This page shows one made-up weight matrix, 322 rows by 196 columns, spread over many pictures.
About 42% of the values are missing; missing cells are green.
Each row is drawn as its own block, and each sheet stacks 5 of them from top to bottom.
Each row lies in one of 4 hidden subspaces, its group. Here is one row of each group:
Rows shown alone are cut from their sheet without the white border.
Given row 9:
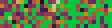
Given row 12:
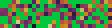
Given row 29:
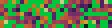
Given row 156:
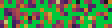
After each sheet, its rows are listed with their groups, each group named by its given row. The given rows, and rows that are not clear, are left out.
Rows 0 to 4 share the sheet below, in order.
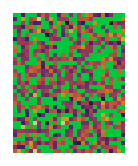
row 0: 9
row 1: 156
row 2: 12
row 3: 12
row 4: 12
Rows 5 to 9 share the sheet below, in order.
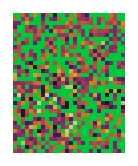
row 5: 9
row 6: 12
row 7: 156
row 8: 9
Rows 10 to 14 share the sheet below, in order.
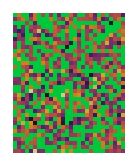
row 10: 9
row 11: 9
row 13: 12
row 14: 12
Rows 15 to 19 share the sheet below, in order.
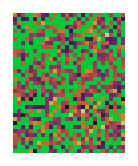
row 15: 29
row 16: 9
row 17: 29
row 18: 9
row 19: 12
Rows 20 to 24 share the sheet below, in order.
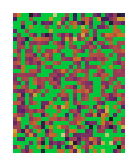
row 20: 9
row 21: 12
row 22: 12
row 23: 156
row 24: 156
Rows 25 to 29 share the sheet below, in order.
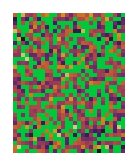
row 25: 12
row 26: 29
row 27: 9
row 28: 156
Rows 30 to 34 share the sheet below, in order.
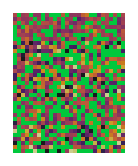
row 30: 29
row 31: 9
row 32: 156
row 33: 29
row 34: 12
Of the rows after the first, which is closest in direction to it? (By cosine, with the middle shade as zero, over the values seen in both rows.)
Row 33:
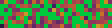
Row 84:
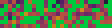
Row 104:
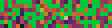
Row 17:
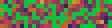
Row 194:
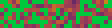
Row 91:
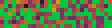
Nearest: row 84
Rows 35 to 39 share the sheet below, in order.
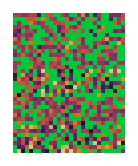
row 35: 29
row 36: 9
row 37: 156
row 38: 29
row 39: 12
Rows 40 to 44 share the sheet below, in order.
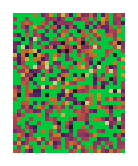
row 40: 12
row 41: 29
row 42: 156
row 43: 156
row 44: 9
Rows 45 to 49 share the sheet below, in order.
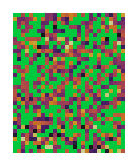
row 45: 156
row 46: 9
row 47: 156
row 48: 9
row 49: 29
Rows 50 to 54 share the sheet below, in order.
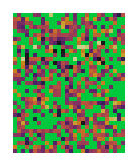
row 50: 156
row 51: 29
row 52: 29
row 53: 29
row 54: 29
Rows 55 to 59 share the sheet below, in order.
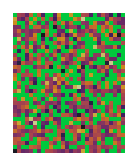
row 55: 156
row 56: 29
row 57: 12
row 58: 12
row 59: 29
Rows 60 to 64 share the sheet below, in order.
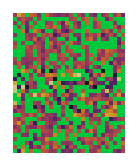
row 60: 29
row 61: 156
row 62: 29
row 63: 29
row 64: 12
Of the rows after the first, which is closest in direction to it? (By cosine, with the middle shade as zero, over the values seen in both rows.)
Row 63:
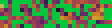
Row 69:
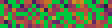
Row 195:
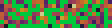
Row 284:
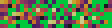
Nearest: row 284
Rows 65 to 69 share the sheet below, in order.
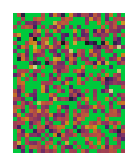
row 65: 12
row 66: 29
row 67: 156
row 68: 9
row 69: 29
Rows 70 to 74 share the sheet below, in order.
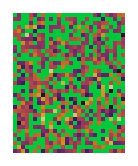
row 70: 29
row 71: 12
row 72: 156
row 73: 156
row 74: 156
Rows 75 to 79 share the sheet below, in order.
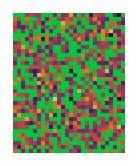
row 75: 156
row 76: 29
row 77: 9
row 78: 9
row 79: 156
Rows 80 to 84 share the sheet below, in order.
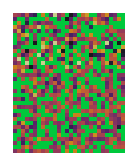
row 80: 9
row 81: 9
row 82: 12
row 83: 12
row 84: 9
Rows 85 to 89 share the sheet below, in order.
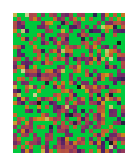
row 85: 29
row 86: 156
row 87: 12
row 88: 9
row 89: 156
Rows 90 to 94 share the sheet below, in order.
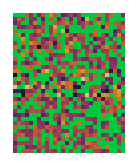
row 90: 156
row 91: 9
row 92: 12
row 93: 12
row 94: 29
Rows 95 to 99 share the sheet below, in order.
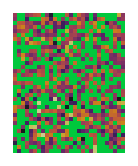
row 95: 156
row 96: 9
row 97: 12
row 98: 9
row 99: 29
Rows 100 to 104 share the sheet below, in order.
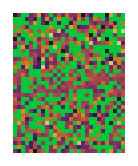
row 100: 29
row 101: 156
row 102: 29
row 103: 29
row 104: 12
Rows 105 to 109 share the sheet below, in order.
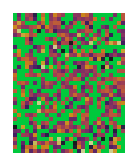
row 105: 9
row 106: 156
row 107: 12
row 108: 9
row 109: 29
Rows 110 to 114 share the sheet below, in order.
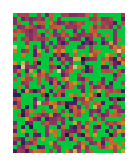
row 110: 29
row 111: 12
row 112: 29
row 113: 9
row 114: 9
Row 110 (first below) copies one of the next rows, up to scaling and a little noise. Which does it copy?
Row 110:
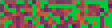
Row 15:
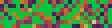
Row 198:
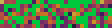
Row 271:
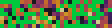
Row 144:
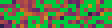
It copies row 198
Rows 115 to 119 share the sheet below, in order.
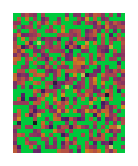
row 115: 156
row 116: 29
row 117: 156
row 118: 12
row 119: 156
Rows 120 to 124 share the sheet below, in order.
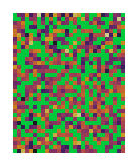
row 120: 29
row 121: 9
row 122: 9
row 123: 12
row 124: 12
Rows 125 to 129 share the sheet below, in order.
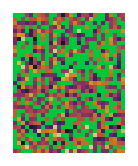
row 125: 12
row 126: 12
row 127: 9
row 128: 156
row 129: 9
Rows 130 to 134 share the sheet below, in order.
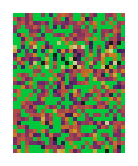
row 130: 156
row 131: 156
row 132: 29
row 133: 156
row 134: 156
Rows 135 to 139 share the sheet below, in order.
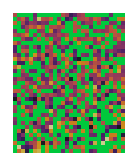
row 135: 9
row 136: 12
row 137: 29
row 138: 29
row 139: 156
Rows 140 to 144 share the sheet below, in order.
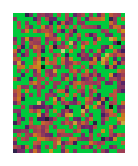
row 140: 29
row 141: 156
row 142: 29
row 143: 9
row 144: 29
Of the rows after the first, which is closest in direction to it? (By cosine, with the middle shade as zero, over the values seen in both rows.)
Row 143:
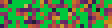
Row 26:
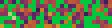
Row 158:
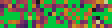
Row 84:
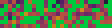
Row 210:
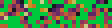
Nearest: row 84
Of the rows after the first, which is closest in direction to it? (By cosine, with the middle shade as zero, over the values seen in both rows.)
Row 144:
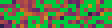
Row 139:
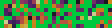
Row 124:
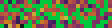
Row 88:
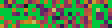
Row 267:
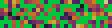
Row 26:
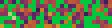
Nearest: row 267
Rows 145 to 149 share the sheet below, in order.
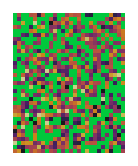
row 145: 29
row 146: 29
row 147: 29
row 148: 12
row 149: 12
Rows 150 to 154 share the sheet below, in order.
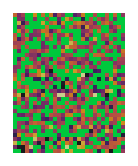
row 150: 29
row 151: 9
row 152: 156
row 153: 9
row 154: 12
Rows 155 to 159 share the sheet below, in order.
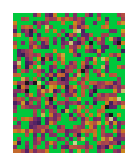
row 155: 12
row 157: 29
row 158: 156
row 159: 29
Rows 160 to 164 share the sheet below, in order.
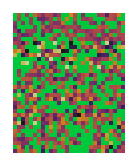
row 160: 9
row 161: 9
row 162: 12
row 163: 12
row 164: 156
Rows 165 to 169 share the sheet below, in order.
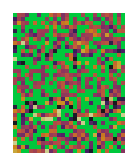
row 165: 29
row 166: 12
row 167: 156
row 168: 29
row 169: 29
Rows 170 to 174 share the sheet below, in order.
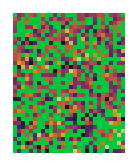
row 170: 29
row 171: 12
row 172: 9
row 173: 29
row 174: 12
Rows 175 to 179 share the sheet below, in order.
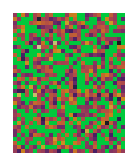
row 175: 9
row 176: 9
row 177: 12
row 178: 156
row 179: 156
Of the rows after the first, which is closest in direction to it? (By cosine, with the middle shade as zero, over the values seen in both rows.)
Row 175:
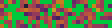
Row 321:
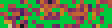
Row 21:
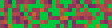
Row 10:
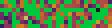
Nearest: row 321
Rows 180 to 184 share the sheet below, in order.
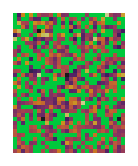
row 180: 9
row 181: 29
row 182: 9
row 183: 156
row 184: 156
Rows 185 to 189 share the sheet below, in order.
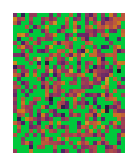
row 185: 12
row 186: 9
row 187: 156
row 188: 156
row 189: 12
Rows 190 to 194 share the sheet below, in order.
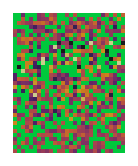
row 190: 29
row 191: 156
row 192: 12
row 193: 29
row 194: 9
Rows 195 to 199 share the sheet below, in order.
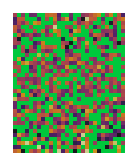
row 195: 156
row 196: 9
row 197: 12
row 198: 29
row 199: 12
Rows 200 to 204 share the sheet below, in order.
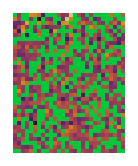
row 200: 9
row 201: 156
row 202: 29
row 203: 12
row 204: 9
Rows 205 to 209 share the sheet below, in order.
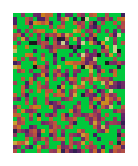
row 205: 156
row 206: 29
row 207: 29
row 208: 9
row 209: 12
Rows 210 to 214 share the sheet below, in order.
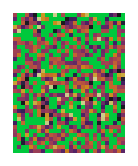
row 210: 9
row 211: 29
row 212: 9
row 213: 156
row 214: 29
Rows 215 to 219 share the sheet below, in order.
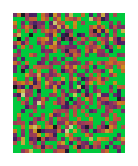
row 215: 12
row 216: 9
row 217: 12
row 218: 9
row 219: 9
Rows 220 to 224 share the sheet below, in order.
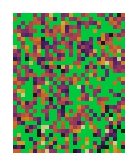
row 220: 156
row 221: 12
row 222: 12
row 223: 156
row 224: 12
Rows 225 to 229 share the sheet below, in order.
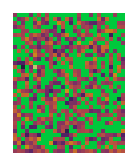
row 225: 29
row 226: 12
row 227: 29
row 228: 9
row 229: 9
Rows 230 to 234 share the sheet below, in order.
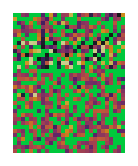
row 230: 156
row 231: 12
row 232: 12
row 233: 9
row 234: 9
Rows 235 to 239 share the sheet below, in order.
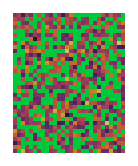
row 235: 12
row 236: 9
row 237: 29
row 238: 156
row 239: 12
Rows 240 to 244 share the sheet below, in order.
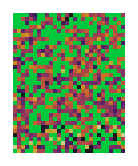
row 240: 9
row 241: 9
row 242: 12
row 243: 29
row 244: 29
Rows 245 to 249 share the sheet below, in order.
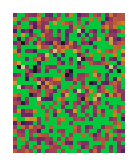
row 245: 12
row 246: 12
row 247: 9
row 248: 29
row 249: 9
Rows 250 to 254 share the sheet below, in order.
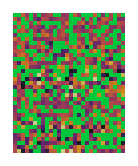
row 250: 9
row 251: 156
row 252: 9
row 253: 12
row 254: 12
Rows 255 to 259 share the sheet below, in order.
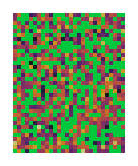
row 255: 12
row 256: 12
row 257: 156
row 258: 29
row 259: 29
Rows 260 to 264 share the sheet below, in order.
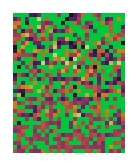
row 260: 9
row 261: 156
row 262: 12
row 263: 12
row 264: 156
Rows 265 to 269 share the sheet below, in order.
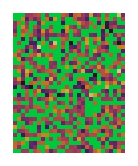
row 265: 156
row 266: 9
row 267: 29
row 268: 156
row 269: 29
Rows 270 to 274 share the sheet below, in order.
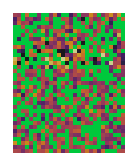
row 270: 156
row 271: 29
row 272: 12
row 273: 9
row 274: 12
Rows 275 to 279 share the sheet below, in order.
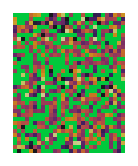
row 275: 156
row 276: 9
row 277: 156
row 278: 29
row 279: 12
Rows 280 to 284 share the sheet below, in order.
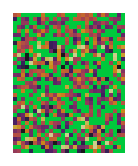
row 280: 12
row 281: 29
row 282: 156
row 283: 29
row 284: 29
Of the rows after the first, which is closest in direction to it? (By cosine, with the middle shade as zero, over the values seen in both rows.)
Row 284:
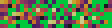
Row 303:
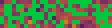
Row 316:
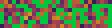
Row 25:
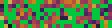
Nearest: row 25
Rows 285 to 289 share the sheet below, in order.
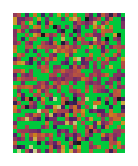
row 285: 156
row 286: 12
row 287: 12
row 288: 9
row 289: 12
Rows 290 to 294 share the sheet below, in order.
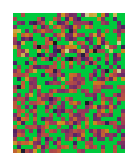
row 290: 29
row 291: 9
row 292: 9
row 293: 156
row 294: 12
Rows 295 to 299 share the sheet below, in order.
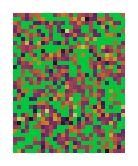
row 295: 156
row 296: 29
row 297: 156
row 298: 12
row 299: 156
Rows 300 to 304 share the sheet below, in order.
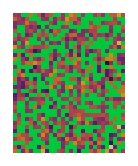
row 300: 9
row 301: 29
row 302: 9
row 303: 29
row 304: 156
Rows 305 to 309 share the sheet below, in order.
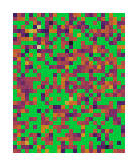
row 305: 29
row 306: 9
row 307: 156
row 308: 9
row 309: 12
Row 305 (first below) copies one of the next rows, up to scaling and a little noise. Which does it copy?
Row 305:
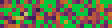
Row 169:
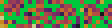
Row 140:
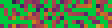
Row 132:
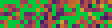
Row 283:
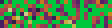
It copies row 283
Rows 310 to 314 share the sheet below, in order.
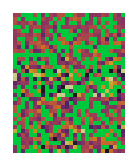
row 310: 156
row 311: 156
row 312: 156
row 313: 9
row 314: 156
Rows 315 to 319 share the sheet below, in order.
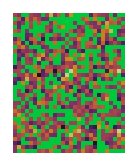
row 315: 156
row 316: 9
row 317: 9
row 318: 9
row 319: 29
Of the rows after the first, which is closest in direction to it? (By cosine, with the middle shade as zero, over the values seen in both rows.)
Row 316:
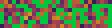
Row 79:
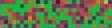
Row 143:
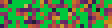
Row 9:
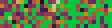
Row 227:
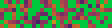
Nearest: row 143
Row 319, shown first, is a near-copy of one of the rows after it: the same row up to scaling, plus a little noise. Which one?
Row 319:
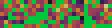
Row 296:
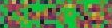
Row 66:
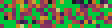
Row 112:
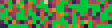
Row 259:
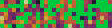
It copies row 66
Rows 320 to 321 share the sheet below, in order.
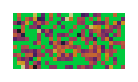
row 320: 9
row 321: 12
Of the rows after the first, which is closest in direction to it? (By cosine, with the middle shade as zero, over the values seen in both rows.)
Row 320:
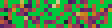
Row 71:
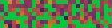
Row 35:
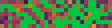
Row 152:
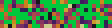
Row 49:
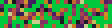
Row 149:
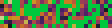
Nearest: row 35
